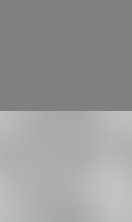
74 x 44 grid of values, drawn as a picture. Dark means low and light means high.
The table splits into 2 rows of 1 panel. Panel 1,1: middling, flat. Panel 2,1: high, smooth, faint in contrast.
